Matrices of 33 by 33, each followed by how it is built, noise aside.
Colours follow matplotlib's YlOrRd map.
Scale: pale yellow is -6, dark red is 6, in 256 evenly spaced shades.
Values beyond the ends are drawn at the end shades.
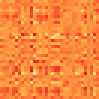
low rank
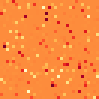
sparse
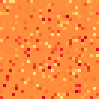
sparse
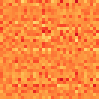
low rank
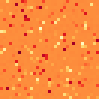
sparse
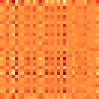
low rank
